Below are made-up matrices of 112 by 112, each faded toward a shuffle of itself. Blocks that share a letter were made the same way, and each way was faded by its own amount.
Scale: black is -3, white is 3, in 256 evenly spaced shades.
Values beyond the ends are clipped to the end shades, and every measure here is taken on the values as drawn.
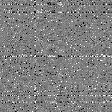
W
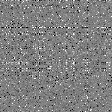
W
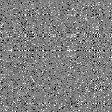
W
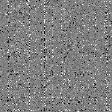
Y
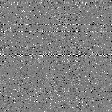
W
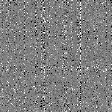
Y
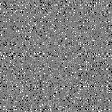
W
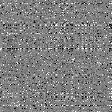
W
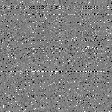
W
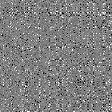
W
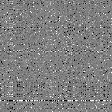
W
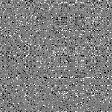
W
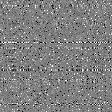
W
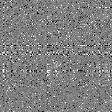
W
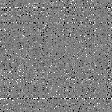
W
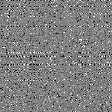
W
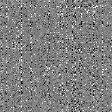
Y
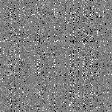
Y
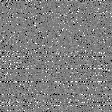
W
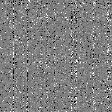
Y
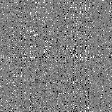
Y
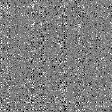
Y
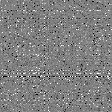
W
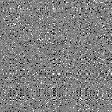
W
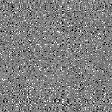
W
